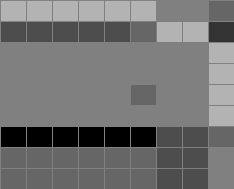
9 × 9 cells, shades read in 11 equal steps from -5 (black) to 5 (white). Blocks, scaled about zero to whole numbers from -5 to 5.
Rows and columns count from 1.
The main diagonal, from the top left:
2 -2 0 0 0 0 -2 -2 0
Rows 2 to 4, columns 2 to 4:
-2 -2 -2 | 0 0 0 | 0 0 0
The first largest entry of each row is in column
1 7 9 9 9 9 9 9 9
